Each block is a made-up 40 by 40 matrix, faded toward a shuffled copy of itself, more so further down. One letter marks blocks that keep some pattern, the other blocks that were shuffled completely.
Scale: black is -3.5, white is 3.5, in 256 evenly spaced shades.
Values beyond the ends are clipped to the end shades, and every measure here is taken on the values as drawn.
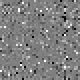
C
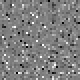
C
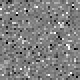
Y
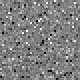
Y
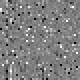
C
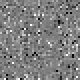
C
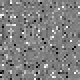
C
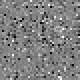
C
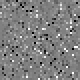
Y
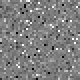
Y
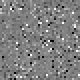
Y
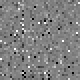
C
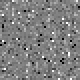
Y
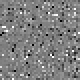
C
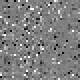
C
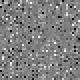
C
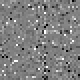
C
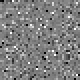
C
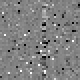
C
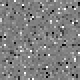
Y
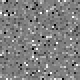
Y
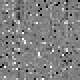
C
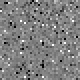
Y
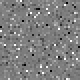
Y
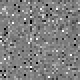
C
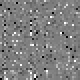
C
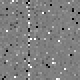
C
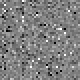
C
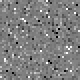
Y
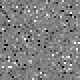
Y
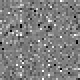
C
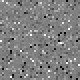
Y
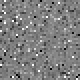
Y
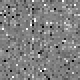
C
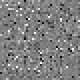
C
